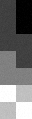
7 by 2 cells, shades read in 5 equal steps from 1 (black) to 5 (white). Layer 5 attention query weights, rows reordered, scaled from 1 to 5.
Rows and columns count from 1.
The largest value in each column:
5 5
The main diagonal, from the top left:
2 1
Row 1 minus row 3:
0 -1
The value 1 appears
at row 1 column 2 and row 2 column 2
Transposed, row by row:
2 2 2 3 3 5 4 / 1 1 2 2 3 4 5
